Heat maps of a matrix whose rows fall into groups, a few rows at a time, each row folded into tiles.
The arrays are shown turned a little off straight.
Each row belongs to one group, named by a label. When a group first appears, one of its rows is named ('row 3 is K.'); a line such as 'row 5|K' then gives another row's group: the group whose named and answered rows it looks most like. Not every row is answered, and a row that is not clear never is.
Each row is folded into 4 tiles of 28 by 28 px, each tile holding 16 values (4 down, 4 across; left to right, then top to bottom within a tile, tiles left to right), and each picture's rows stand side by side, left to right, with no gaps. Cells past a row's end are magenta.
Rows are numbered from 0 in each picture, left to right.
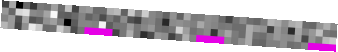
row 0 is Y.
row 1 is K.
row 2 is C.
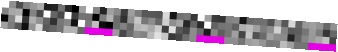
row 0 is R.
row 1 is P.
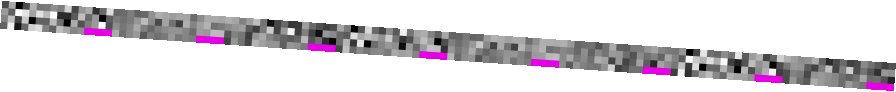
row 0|Y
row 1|C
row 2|R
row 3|Y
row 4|C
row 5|P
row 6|Y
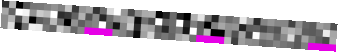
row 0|Y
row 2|K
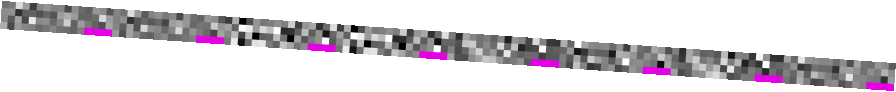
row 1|K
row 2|Y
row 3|Y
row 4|P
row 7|K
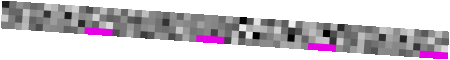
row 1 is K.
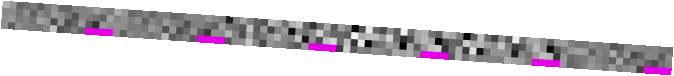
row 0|P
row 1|P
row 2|C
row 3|Y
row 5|P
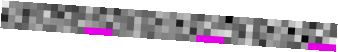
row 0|R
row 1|C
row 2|C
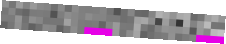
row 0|K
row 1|C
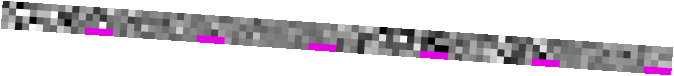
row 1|K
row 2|K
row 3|R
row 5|C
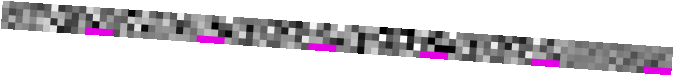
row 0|P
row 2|R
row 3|R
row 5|P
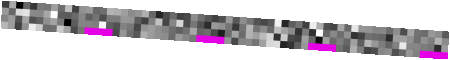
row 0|Y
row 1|R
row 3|K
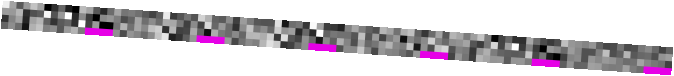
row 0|R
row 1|P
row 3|C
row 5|R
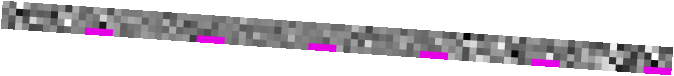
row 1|P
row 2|K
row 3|K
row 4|Y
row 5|P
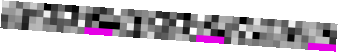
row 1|R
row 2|Y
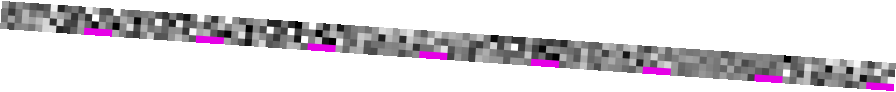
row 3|C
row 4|R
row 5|C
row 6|P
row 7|C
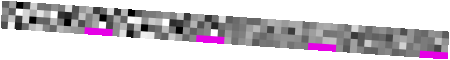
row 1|Y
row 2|C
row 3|K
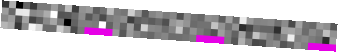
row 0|Y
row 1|K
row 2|K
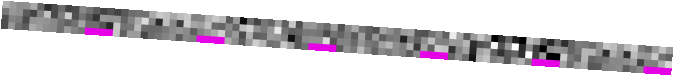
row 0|R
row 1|C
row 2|Y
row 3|C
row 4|R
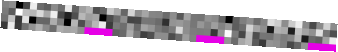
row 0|Y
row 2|C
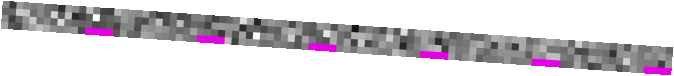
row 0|P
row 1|R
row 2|K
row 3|Y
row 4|C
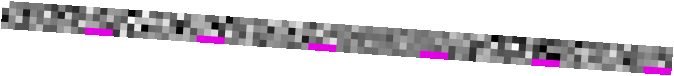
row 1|Y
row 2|C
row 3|K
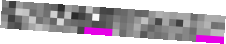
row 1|C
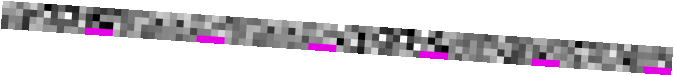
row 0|R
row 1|C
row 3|R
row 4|P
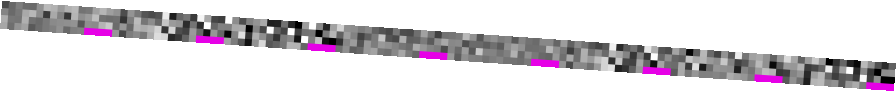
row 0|C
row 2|R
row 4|K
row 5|P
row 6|Y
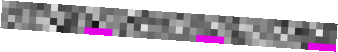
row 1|K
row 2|P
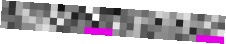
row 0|P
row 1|C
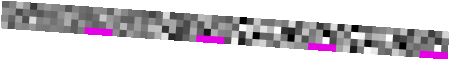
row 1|P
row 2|Y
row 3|Y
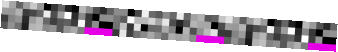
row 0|R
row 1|Y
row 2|R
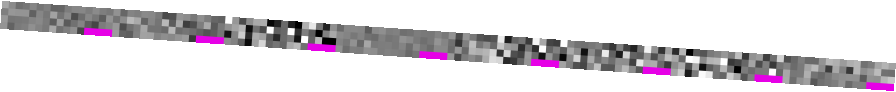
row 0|P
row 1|P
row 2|R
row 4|P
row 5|R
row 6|Y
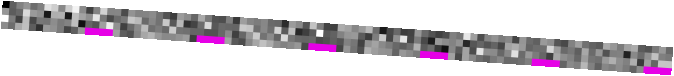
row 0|C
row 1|P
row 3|R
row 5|C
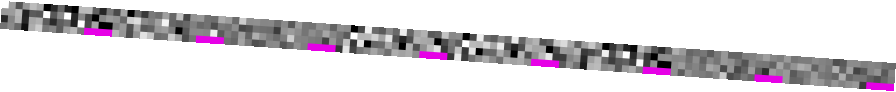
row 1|Y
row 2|K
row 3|Y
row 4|Y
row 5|R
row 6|P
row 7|P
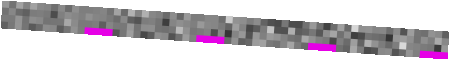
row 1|K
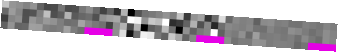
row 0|R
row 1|Y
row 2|K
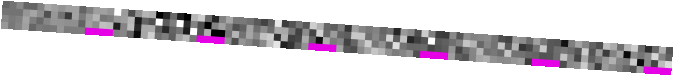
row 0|C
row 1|R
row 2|P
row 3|P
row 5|C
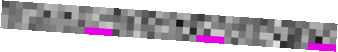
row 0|C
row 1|C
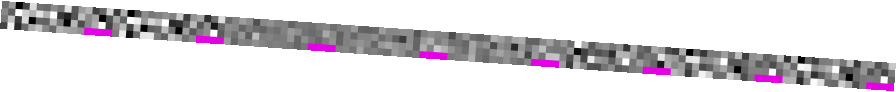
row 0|Y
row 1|Y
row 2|K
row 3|C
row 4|C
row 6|Y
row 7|Y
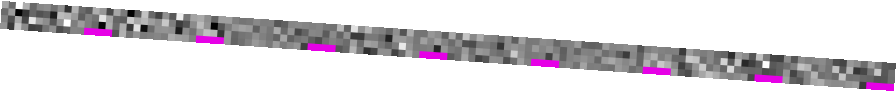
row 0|K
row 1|Y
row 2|P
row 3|K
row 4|K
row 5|C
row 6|P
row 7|P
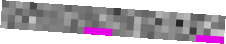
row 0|K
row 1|C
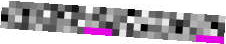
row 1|Y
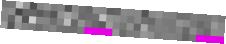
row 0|K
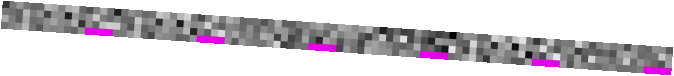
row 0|C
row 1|C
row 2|P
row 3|R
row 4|C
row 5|K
